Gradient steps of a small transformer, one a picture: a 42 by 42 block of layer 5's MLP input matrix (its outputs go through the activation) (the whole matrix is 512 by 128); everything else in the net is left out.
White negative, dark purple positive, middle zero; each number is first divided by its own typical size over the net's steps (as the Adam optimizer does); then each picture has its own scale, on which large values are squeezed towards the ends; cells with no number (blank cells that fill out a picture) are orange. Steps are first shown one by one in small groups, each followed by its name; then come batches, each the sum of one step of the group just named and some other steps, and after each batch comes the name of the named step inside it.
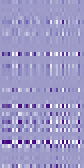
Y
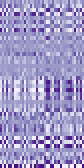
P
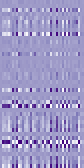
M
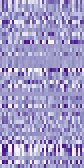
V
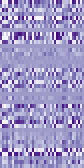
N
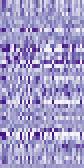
V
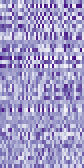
P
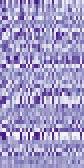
N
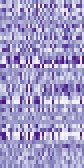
P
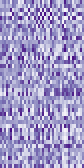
P
